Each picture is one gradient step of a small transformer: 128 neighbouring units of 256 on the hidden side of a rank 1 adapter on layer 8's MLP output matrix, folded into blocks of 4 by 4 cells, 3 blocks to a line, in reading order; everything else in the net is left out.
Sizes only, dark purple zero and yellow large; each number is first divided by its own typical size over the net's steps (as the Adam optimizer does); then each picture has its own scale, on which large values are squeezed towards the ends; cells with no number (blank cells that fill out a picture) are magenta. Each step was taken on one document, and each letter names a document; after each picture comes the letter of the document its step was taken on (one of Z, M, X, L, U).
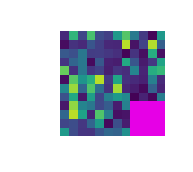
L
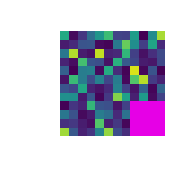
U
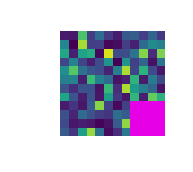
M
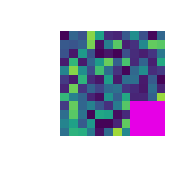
L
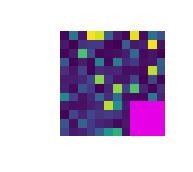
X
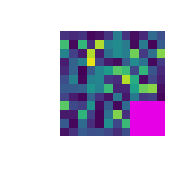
M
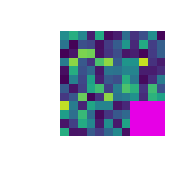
M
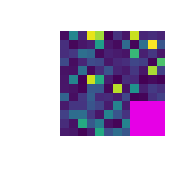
X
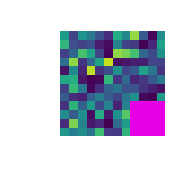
L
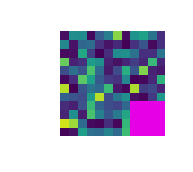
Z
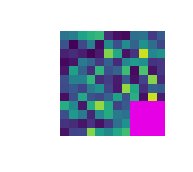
M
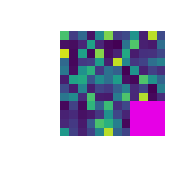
U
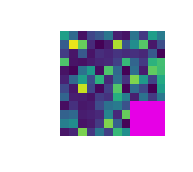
U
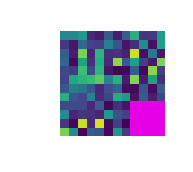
U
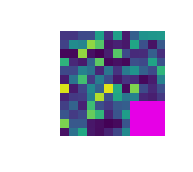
Z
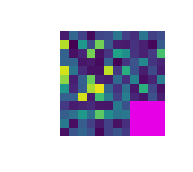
M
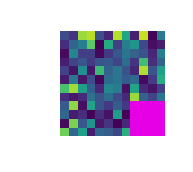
L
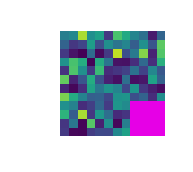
L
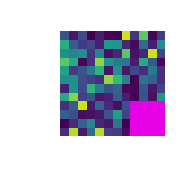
L
